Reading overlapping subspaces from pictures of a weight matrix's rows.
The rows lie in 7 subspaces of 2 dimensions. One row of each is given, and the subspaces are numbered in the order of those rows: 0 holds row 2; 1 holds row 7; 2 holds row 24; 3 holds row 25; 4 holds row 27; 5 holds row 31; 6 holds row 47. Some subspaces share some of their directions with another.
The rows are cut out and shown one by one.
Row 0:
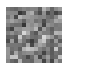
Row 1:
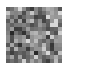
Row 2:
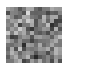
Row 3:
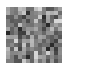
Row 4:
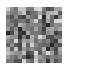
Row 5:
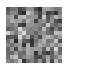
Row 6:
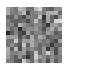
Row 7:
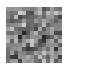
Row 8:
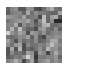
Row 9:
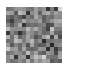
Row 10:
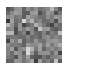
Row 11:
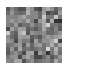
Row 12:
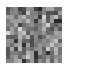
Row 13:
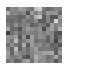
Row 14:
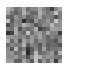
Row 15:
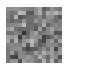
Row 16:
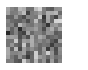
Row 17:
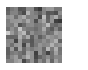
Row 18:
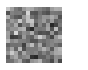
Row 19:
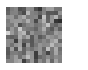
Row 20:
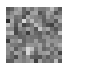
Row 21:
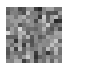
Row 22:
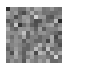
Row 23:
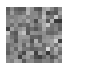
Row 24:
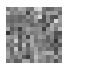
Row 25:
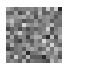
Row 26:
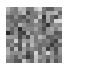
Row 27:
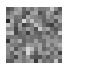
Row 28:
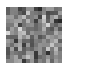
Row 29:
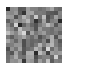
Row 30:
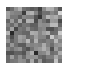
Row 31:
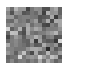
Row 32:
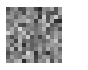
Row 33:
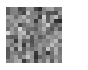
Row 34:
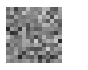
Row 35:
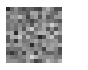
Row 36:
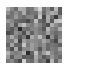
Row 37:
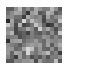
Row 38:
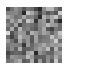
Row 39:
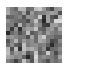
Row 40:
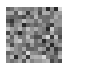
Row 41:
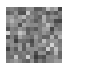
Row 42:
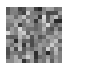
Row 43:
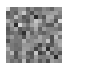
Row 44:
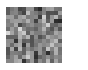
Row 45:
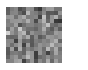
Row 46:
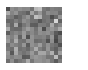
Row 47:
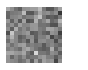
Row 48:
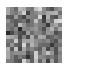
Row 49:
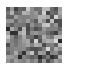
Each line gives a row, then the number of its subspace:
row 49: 5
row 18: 0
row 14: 4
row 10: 4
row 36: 3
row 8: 1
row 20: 4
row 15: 1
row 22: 2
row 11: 5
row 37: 4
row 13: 2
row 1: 6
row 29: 2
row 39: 1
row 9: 3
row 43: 2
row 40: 3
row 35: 0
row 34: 5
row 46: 2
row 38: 6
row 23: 5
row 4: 0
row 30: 6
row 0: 1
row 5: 1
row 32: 3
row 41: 3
